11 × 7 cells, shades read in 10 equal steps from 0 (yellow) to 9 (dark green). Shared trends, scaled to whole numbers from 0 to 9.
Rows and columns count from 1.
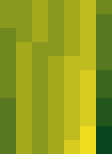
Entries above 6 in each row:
0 0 0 0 0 1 1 1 1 1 1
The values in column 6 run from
0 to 2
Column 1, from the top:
4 4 5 5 5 5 5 6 6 6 6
